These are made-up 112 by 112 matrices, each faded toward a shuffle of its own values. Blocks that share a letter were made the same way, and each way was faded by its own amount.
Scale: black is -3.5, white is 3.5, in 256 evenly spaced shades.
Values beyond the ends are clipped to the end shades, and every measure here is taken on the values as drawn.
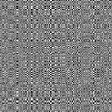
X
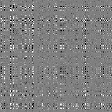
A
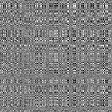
X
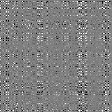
A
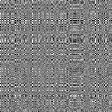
X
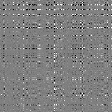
A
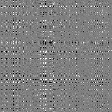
A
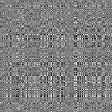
X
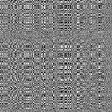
X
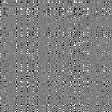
A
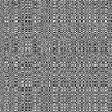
X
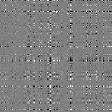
A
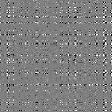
A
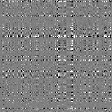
A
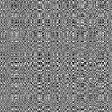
X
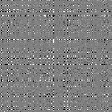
A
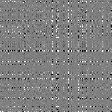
A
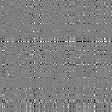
A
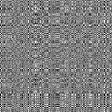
X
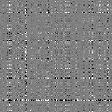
A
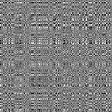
X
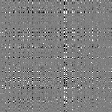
A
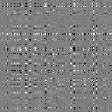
A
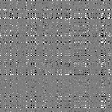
A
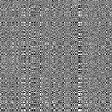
X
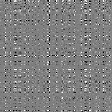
A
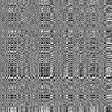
X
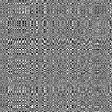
X
